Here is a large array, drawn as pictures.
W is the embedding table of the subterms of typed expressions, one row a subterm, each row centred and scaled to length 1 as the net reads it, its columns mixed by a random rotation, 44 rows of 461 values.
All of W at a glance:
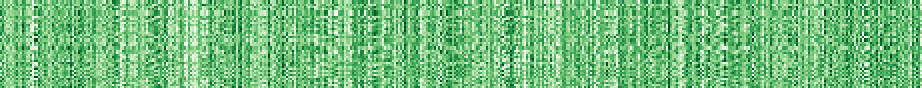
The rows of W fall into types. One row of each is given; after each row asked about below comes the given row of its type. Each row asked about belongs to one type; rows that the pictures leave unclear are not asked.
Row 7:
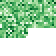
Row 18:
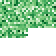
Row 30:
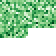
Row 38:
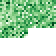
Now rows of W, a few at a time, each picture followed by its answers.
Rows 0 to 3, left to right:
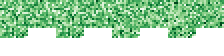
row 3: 38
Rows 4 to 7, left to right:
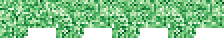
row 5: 7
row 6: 7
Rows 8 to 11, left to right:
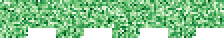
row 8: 18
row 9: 30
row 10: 7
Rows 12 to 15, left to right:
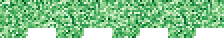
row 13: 7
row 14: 38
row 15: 7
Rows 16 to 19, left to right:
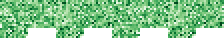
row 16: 7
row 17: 38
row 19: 38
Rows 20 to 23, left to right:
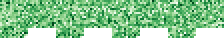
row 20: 38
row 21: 18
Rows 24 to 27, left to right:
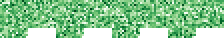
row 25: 30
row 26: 7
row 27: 18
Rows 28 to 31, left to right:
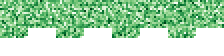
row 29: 30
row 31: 18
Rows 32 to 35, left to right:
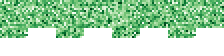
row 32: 18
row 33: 30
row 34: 38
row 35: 18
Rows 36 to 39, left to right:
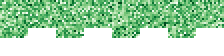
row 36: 38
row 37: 18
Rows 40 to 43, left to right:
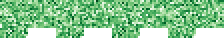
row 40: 7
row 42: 7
